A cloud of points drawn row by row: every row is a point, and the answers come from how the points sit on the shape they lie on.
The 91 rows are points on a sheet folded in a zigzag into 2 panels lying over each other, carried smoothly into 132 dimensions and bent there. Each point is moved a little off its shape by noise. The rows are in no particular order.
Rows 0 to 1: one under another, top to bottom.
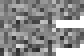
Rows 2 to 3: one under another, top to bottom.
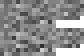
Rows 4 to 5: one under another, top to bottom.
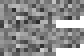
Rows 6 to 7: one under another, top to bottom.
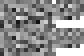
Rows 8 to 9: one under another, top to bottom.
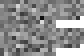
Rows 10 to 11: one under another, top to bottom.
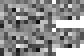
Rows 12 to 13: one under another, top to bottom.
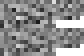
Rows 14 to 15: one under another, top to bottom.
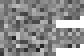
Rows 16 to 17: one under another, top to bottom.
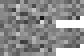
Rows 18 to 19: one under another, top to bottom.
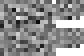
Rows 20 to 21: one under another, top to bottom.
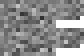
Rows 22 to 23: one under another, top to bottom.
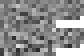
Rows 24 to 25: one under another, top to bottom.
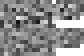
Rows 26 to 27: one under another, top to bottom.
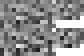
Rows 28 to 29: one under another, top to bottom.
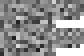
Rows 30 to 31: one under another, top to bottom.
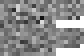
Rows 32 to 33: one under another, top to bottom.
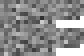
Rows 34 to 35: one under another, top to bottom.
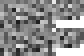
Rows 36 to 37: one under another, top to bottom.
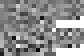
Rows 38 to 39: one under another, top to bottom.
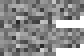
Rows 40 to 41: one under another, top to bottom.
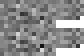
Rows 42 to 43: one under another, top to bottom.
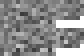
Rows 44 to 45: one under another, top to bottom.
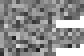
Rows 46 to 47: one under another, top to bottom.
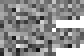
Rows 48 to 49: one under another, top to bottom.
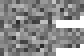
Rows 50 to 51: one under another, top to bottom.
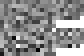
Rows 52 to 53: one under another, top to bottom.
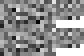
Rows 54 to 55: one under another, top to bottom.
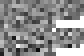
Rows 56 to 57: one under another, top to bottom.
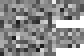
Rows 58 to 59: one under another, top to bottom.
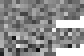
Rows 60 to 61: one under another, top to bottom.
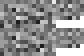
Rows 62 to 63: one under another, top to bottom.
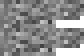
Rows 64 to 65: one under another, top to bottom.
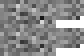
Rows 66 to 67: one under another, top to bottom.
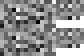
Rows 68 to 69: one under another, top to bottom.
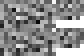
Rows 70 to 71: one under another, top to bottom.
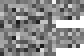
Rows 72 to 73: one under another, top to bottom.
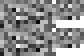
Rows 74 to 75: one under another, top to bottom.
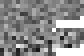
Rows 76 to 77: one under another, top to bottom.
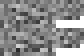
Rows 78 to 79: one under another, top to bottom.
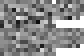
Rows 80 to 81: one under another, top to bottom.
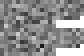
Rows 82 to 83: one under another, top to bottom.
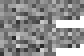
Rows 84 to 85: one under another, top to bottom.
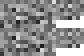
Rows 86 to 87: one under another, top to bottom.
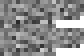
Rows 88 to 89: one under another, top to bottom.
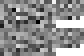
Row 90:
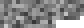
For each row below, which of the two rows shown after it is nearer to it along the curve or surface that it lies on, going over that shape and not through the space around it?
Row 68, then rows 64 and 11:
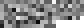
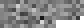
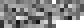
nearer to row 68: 11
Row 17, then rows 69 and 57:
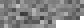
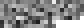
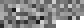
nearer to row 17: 69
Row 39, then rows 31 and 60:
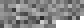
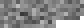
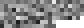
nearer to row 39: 60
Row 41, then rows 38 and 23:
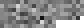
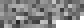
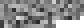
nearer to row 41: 38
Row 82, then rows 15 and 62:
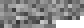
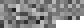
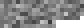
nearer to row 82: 62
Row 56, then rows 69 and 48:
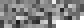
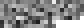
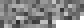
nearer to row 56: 48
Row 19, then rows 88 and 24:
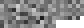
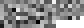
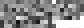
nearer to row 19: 88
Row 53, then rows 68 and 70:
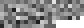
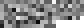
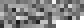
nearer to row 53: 70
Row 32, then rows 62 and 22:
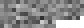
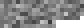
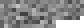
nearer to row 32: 62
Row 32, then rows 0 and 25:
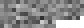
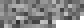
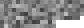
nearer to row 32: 0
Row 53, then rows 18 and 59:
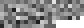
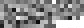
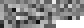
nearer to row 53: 18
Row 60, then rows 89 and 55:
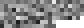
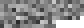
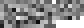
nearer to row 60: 89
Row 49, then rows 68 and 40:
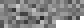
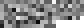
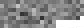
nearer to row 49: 40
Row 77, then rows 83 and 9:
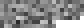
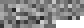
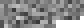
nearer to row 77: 83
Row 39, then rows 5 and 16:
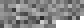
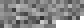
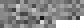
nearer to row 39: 5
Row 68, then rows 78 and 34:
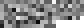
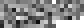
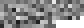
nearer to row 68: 78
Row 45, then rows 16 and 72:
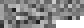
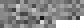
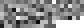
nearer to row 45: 72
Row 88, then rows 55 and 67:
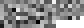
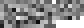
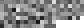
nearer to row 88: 55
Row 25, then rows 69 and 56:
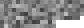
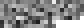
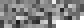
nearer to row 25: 69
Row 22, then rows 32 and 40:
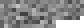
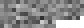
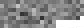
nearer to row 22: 40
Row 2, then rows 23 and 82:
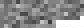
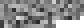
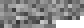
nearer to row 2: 82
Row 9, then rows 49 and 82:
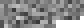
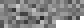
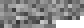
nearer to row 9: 49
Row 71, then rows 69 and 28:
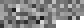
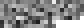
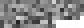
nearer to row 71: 28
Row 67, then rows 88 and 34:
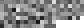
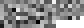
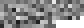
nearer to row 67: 34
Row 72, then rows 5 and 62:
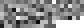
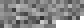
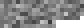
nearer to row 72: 5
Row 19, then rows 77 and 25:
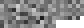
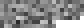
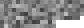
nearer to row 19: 25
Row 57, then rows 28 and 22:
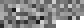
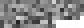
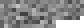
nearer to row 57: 28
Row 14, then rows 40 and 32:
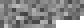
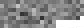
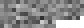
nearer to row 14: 40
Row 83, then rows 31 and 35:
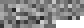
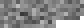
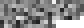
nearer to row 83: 35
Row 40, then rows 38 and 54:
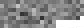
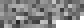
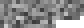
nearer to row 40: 54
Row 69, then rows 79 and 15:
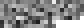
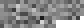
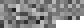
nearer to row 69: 15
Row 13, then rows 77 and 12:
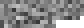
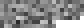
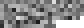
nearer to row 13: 12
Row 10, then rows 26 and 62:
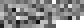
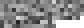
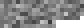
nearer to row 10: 26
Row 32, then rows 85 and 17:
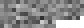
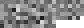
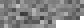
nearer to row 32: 85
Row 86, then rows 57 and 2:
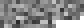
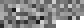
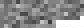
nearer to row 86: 2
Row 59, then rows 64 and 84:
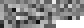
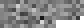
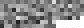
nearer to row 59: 84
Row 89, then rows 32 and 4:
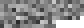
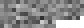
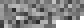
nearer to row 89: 32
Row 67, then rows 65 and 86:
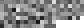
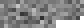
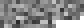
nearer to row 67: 86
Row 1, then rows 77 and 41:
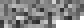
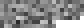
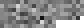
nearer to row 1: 77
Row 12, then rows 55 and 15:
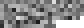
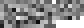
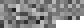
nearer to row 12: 55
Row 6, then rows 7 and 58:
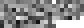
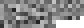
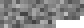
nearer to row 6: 7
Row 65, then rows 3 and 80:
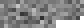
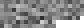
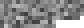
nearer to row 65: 80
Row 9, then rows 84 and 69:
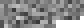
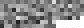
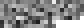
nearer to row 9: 69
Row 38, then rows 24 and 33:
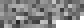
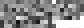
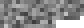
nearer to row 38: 24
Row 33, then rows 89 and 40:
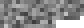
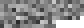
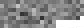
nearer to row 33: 40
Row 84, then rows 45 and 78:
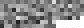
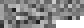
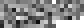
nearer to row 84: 78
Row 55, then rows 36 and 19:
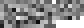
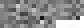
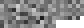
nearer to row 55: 19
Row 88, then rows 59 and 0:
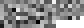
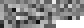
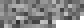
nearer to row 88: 59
